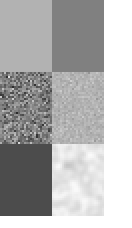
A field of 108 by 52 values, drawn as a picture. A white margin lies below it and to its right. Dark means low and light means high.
The table splits into 3 rows of 2 panels. Panel 1,1: high, flat. Panel 1,2: middling, flat. Panel 2,1: middling, fine-grained, strong in contrast. Panel 2,2: high, fine-grained, faint in contrast. Panel 3,1: low, flat. Panel 3,2: very high, blotchy, faint in contrast.
